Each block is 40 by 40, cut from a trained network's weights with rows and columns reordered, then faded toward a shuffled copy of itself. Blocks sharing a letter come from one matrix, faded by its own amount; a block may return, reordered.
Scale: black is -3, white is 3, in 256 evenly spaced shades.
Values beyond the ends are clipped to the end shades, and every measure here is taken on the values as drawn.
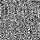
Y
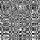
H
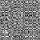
H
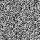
Y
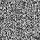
Y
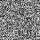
Y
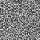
Y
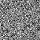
Y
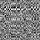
H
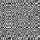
H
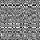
H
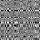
H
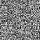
Y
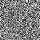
Y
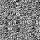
Y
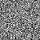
Y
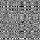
H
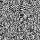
Y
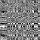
H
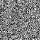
Y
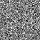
Y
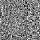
Y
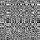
H
